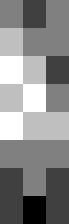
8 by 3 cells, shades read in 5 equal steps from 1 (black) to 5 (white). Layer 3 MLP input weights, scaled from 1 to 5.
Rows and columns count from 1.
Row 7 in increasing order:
2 2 3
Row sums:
8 10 11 12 13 9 7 5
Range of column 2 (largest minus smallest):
4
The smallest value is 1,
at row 8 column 2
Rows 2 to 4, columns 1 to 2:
4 3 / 5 4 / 4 5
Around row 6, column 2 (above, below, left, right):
4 3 3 3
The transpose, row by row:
3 4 5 4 5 3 2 2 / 2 3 4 5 4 3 3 1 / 3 3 2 3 4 3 2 2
